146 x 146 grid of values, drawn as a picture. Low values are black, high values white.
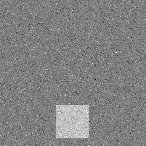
The values are skewed, with a long tail toward high values. The ninth with the highest average is the bottom middle. In the bottom middle lies a patch that is higher than the rest. There are no regular stripes.
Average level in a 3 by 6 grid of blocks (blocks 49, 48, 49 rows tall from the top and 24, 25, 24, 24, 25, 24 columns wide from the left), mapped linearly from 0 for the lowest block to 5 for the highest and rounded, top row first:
0 0 0 0 0 0 | 0 0 0 0 0 0 | 0 0 5 5 0 0
